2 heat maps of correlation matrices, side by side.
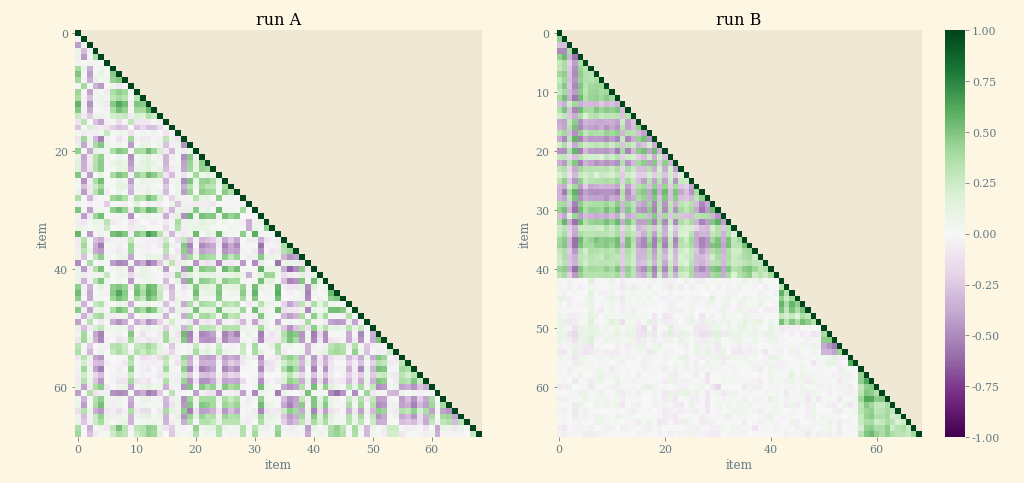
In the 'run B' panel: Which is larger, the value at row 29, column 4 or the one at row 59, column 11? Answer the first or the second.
the first
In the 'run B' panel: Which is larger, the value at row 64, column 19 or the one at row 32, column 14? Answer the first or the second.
the second
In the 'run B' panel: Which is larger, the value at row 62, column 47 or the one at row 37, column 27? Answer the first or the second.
the first
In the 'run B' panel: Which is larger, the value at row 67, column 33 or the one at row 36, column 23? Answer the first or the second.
the second
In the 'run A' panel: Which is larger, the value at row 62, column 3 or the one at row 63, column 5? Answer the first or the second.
the first
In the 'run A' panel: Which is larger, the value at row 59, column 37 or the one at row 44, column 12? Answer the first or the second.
the second
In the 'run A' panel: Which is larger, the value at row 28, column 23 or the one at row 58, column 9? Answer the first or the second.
the second
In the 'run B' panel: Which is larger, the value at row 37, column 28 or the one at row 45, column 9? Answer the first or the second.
the second
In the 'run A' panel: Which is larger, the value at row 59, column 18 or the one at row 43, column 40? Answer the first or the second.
the first
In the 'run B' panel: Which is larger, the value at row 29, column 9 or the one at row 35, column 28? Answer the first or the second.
the first
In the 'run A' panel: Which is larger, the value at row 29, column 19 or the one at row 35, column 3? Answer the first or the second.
the first
